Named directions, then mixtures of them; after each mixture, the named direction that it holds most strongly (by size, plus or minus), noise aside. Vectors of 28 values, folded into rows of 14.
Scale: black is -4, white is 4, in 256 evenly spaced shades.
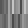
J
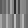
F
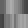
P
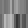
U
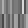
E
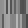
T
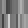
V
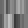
U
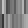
V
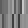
J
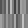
F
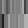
V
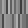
T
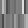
E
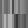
U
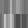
U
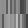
T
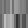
U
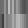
P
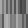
T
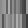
T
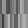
V
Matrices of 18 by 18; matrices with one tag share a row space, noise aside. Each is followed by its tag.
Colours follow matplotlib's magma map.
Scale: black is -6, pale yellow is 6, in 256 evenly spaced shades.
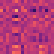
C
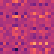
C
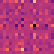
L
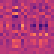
C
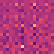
L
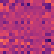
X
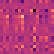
L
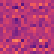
C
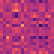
C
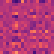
C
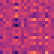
C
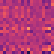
X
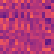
X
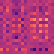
C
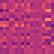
X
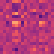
C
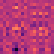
C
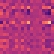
X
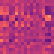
X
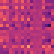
X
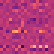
C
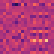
C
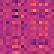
C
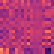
X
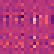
L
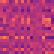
X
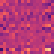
X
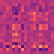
C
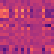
X
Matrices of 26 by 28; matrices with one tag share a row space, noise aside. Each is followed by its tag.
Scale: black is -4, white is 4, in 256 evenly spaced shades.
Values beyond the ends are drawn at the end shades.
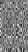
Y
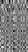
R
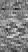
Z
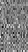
R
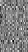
Y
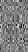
Y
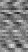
Z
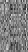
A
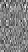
A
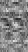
Z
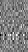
Y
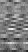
Z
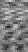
Z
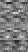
Z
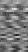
Z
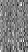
Y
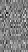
A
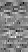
Z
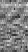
Z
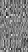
A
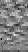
Z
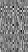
Y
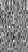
R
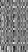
R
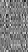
A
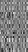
R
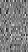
A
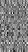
R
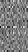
R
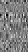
A
